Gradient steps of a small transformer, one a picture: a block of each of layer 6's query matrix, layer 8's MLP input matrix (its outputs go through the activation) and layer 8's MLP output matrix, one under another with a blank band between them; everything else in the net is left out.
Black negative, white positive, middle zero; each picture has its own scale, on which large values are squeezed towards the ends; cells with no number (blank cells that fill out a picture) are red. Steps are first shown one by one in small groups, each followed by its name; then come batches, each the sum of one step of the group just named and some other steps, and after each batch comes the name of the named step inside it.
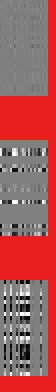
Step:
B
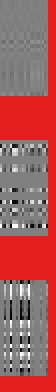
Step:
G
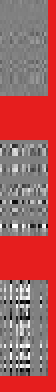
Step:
G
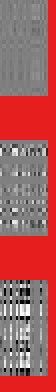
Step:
G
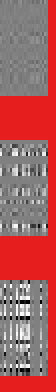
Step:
G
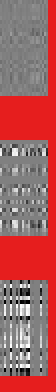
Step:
G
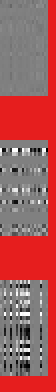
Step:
B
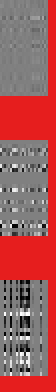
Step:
B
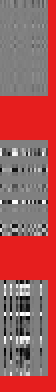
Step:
B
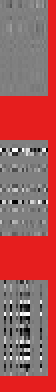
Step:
B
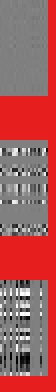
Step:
B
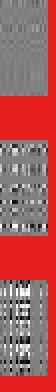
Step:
G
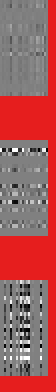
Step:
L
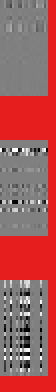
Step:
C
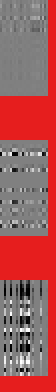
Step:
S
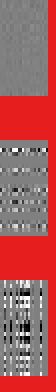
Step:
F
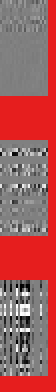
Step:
S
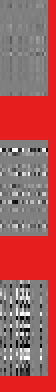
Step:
L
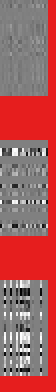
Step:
L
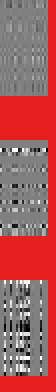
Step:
C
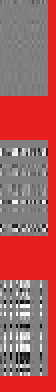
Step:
F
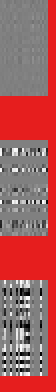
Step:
F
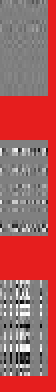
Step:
F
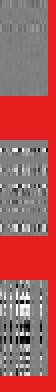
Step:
F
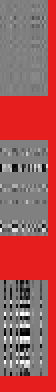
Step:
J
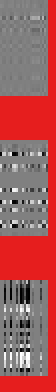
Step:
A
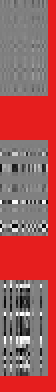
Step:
J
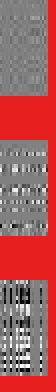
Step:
A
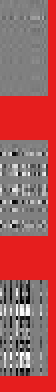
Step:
A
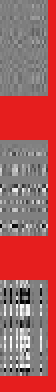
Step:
A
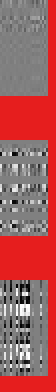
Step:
A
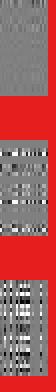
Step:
J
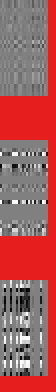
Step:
J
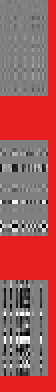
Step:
J
